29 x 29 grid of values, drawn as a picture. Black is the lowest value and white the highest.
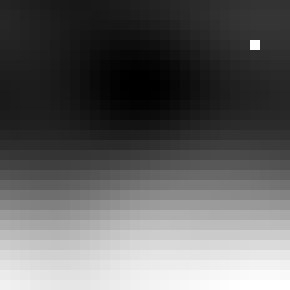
Ninth with the lowest average: top middle. Lone odd cells: 1, higher than its neighbours. Slope: up to the bottom. Calmest part: top left. Average level on the scale: 40%.
